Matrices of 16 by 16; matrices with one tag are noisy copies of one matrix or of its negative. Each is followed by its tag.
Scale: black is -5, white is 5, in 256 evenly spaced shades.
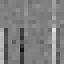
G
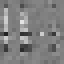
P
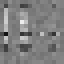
P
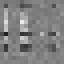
P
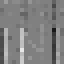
G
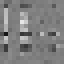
P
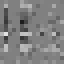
P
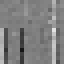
G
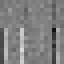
G
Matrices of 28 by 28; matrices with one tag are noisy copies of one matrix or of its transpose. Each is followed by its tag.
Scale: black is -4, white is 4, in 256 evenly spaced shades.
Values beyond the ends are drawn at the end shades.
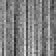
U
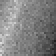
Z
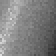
Z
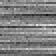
U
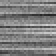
U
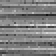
U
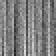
U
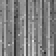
U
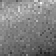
Z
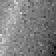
Z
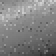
Z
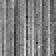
U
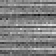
U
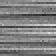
U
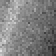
Z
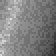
Z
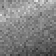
Z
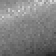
Z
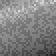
Z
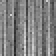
U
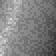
Z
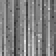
U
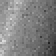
Z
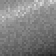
Z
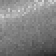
Z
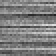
U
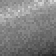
Z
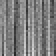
U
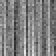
U
